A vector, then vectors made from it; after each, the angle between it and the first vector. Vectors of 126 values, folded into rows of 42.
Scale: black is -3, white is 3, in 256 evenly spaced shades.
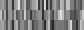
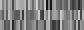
partly aligned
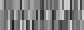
partly aligned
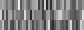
nearly parallel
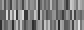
orthogonal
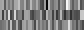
partly aligned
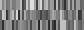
orthogonal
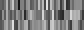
nearly opposite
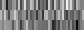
partly aligned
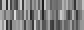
partly aligned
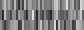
orthogonal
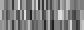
nearly parallel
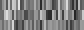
orthogonal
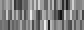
partly opposed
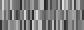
orthogonal
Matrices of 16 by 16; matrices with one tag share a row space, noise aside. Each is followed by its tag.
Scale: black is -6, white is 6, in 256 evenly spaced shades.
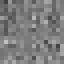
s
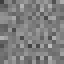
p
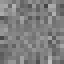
p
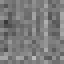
s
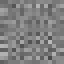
p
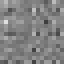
s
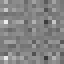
s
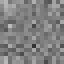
s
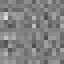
s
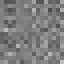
s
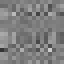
p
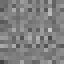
p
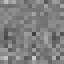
s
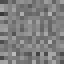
p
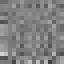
p
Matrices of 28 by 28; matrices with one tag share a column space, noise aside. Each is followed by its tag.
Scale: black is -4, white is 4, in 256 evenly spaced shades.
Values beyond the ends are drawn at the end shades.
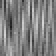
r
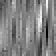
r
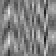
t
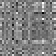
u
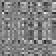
u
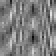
t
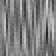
r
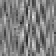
t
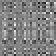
u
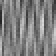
r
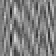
t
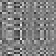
u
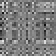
u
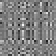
u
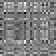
u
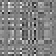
u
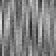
r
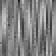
r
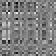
u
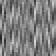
t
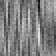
r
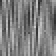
r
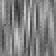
r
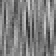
r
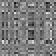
u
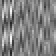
t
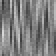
r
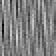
r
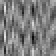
t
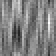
r
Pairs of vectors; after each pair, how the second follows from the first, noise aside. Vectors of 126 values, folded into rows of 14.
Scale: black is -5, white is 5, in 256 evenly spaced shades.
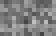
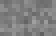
shrunk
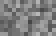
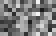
scaled up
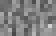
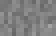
shrunk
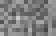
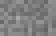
shrunk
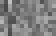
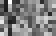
scaled up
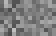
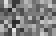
scaled up
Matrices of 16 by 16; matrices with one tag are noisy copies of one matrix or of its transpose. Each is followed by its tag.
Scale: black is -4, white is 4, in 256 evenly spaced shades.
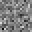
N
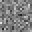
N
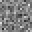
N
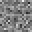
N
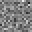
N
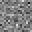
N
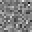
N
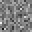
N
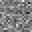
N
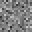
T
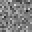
T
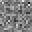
N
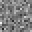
N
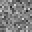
T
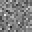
T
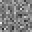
N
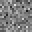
T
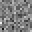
N
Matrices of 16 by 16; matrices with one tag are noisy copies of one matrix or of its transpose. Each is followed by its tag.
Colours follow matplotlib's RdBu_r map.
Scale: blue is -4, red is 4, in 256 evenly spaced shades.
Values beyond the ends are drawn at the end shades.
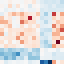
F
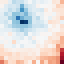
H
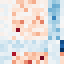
F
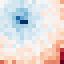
H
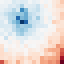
H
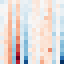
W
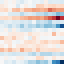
W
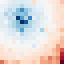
H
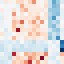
F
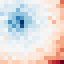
H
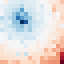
H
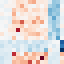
F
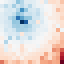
H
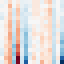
W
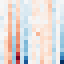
W
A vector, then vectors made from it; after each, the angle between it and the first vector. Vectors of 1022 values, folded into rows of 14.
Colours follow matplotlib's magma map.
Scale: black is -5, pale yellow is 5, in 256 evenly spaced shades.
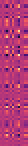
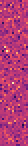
partly aligned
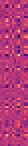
nearly parallel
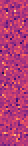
partly opposed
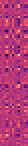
nearly parallel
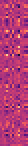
nearly opposite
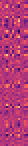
nearly opposite
